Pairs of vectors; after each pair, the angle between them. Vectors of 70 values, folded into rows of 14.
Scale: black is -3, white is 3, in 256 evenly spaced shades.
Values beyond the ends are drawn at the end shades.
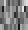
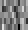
partly aligned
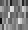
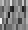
nearly opposite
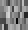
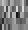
partly aligned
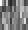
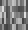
partly opposed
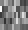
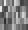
nearly parallel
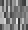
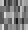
partly opposed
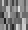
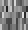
orthogonal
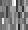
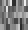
partly opposed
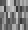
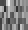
nearly parallel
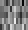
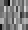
partly aligned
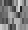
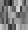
nearly parallel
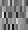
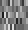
nearly opposite
